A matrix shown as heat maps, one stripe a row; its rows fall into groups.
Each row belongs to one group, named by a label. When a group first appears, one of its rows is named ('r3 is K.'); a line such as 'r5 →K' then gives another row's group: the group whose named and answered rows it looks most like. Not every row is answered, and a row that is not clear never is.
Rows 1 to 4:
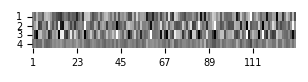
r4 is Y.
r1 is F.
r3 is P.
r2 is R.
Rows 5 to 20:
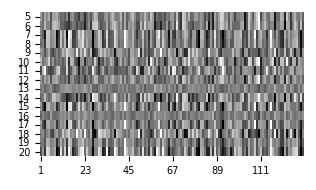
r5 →F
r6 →F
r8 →P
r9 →Y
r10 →F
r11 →R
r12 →F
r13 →Y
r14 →F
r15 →P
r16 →Y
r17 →P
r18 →Y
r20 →P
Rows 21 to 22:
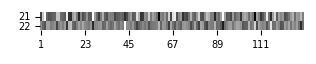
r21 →R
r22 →P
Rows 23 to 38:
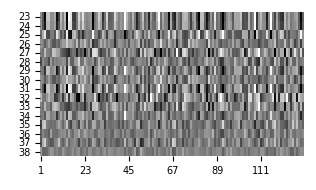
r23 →P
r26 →Y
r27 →F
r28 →Y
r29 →P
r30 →Y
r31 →P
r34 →P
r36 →Y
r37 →R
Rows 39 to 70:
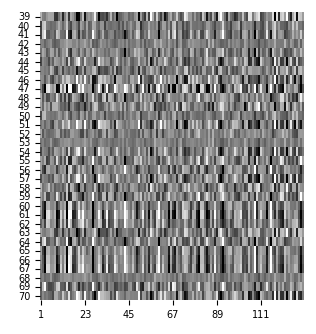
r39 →F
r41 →R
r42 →Y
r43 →R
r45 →F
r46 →Y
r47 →P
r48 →R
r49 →F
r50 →R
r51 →Y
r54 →Y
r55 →R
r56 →P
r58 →F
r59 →R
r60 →P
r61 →P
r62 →P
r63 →F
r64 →R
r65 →P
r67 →P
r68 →Y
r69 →R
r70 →Y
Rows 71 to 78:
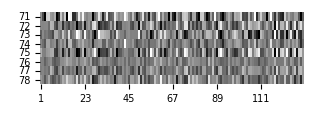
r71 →P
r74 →P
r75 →F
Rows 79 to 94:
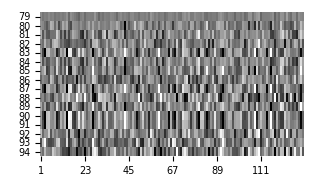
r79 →F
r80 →R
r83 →P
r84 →R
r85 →R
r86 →F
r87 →P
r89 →R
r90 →P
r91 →P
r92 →F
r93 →R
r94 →F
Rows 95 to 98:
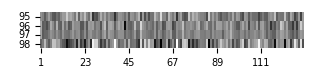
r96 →R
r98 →F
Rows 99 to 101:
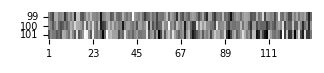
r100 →Y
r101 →Y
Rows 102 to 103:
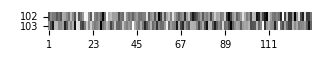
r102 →Y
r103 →P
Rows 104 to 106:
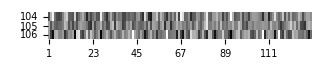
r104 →R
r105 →R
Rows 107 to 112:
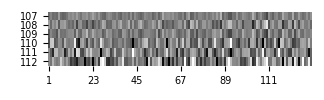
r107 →Y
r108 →F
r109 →Y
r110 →R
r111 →P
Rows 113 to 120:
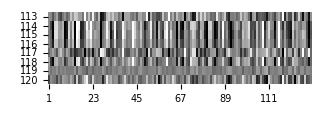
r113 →Y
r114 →P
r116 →P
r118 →P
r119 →F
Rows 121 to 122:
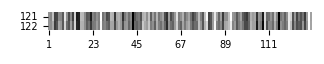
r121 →R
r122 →R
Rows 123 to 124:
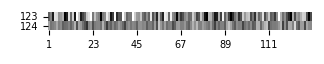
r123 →P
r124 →F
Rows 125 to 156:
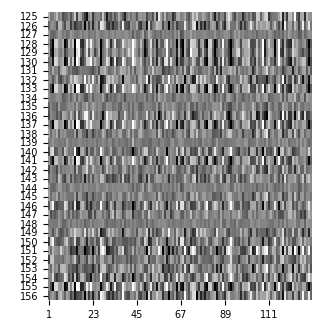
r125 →F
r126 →F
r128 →P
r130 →P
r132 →Y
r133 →P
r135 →Y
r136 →Y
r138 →F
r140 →R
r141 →P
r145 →F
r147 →R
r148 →F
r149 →Y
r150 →R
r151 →F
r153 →F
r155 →P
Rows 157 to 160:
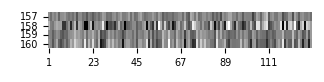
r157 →F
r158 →F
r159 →Y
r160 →Y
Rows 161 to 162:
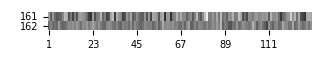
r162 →Y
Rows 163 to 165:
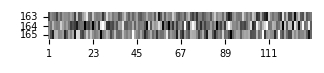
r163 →Y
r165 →P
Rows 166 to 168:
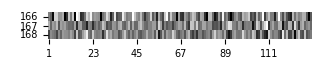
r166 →P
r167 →F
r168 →Y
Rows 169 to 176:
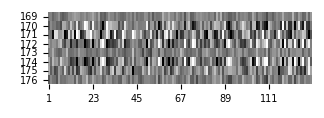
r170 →Y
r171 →P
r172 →F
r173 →R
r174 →F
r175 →R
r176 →Y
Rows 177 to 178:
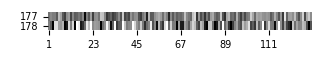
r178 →P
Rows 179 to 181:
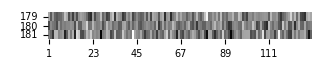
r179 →R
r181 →P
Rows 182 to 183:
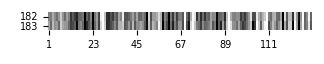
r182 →F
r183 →F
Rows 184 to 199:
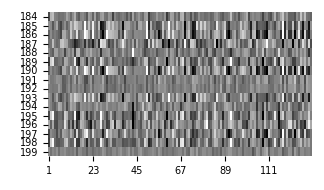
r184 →R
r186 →Y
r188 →P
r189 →R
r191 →F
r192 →F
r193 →Y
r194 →R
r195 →R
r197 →Y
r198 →R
